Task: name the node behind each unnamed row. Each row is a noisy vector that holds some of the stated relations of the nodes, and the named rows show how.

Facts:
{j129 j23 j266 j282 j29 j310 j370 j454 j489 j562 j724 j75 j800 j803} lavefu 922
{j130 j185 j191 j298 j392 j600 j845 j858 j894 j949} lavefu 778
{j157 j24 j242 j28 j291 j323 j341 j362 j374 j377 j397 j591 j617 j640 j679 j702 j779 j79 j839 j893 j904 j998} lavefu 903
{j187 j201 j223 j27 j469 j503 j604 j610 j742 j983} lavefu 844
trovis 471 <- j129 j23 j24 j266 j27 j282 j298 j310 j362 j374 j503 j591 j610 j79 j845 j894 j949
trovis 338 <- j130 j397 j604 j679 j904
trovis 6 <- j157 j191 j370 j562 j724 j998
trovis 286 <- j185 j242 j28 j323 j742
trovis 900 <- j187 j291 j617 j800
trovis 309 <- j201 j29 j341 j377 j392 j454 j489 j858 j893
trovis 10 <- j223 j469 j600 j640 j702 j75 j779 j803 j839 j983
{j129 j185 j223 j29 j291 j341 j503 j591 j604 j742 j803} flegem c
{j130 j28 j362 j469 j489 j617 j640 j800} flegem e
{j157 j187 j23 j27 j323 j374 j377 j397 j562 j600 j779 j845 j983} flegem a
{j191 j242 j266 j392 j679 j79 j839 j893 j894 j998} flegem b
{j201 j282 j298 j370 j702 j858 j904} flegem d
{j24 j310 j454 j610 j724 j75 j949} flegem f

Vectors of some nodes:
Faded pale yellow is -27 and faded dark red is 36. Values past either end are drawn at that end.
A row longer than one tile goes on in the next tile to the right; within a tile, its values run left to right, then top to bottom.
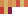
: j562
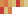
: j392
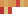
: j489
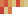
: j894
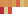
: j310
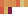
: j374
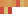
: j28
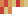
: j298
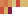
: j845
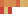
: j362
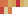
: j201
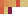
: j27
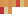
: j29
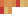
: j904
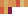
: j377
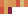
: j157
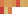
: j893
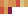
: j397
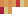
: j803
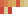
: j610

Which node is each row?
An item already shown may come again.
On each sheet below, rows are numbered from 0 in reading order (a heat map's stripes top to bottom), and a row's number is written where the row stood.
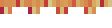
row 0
j370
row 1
j803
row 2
j28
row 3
j858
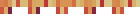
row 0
j845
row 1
j187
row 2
j24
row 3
j600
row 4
j130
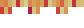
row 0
j130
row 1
j803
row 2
j185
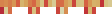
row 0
j266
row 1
j949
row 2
j503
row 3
j469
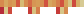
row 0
j724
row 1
j998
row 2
j894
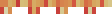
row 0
j742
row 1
j617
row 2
j591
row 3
j610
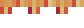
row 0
j28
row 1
j75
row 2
j75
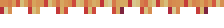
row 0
j129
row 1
j291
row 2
j640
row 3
j469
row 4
j983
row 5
j191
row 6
j370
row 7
j23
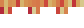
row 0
j800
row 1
j282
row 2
j298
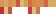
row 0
j454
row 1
j79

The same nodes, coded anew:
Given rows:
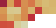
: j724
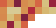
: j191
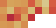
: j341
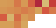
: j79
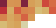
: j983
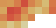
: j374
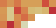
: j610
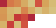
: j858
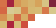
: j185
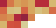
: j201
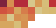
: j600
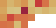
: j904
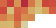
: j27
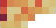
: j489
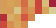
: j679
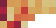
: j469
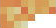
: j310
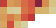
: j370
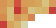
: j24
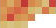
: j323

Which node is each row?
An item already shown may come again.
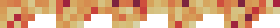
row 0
j298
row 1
j29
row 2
j562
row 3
j949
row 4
j191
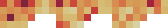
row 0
j157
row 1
j724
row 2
j282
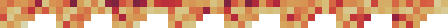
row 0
j266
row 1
j894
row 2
j187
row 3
j803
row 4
j187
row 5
j341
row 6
j858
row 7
j617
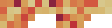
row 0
j392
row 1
j617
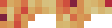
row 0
j640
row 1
j845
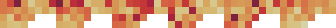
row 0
j845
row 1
j600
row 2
j998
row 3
j130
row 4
j291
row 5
j23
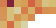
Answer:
j129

